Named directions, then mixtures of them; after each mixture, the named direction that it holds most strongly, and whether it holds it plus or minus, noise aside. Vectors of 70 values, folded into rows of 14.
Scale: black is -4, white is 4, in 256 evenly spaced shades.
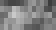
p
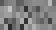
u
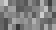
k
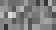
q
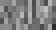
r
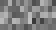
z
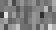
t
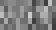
r, plus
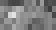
p, plus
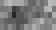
p, minus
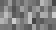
z, plus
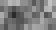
p, minus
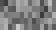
k, minus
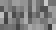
r, minus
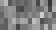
k, plus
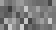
u, minus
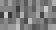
t, plus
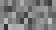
u, minus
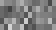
u, minus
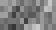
p, minus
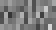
r, plus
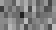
r, minus
